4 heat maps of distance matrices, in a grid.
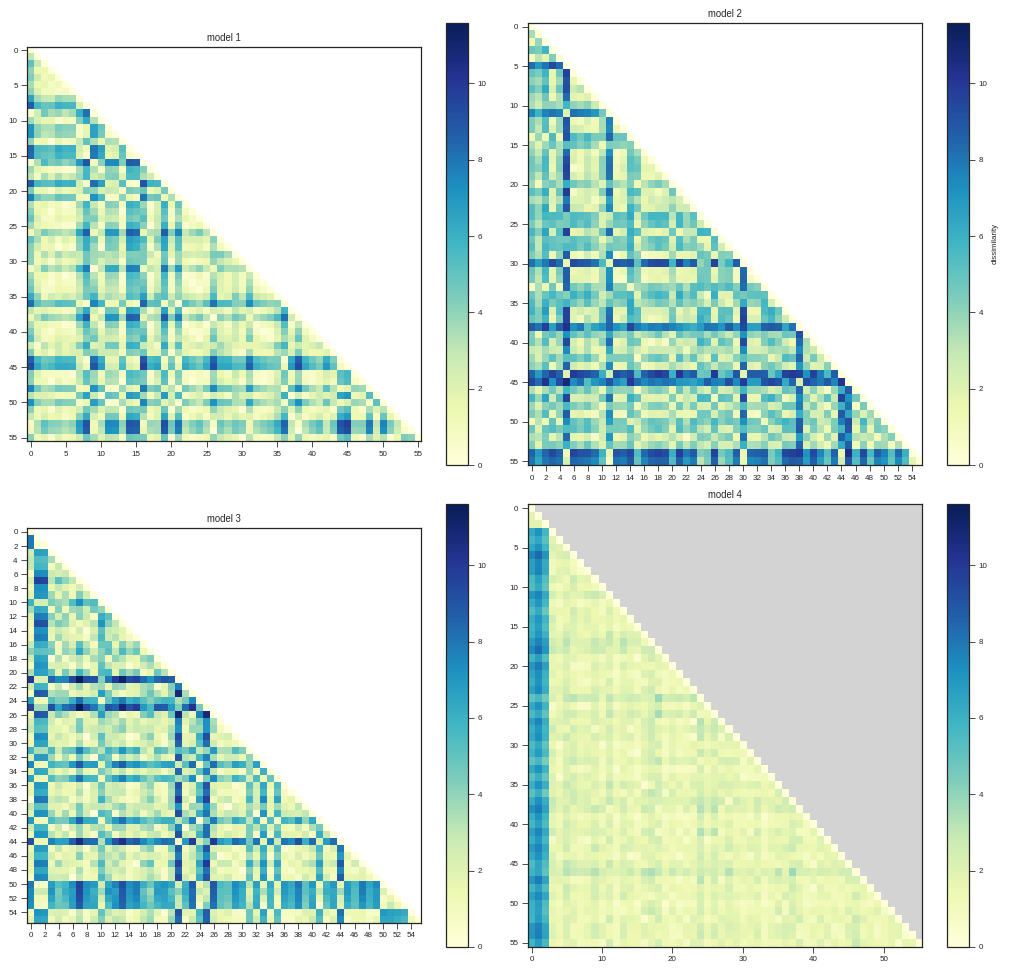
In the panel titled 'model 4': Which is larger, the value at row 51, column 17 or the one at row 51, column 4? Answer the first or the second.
the first
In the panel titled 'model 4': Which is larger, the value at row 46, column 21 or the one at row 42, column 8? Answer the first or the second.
the first
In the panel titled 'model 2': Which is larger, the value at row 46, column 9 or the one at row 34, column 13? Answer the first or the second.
the second
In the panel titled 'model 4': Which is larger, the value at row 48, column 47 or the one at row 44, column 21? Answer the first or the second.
the first
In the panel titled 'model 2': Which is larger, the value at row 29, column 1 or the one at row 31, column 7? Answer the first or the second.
the first
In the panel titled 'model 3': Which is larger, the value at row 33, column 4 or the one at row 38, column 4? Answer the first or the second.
the first
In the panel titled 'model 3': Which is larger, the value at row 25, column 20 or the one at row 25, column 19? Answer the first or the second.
the second
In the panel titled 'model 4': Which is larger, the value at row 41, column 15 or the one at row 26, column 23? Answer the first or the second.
the second
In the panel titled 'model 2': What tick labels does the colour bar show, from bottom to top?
0, 2, 4, 6, 8, 10
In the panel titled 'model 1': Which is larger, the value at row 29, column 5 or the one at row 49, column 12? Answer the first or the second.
the second
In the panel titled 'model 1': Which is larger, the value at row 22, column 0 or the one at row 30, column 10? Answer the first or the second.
the first
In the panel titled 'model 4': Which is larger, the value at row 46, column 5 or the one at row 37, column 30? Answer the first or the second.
the first
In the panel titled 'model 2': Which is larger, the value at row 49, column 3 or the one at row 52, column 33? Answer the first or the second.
the second
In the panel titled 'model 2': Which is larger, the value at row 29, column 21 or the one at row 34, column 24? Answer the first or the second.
the second
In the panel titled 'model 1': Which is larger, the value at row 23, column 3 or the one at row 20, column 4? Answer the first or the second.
the second
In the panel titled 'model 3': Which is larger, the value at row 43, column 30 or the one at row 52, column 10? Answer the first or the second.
the second
